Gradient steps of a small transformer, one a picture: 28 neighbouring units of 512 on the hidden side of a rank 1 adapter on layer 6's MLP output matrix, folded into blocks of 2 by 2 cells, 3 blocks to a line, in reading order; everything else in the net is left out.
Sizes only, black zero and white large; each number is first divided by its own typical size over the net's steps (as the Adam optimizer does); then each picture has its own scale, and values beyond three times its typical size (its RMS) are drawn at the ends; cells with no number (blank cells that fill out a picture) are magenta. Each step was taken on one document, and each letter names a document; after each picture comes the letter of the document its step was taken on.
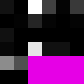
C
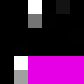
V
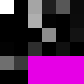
C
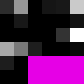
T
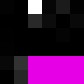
V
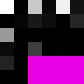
C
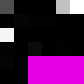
C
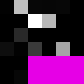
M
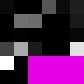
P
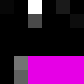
V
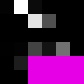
M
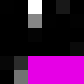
V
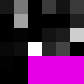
T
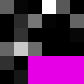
P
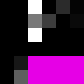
V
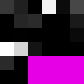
P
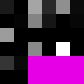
C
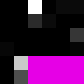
V
